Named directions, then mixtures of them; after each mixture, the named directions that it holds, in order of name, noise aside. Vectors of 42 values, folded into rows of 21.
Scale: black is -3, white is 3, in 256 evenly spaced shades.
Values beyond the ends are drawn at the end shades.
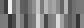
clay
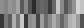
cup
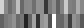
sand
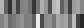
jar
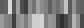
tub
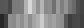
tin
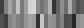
jar, tin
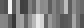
clay, tub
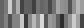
cup, tub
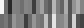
jar, sand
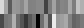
sand, tub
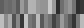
cup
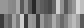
cup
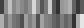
cup, jar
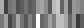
clay, jar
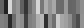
clay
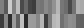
clay, cup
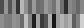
sand, tub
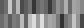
cup, tub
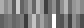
sand, tub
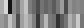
clay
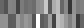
clay, jar, sand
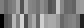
cup, tin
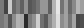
clay, cup, jar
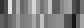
clay, jar, tin
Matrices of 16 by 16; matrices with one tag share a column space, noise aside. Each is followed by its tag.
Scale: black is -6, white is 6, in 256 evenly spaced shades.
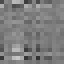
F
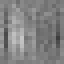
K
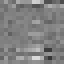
F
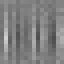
K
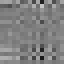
F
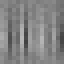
K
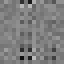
F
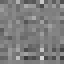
F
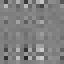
F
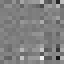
F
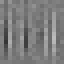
K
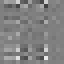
F
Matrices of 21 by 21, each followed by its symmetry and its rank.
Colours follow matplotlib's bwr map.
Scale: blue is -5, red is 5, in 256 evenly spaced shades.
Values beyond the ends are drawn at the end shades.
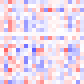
neither, rank three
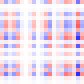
neither, rank one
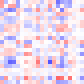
neither, rank three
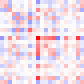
symmetric, rank three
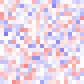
neither, full rank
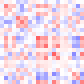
symmetric, rank three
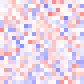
neither, full rank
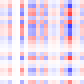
neither, rank one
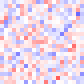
neither, full rank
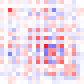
symmetric, rank three
